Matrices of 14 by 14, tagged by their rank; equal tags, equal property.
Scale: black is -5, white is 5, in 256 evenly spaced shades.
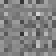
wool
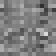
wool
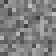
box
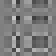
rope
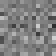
wool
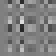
rope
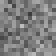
box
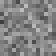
box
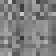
wool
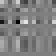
rope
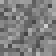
box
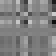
rope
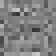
wool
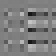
rope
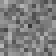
box
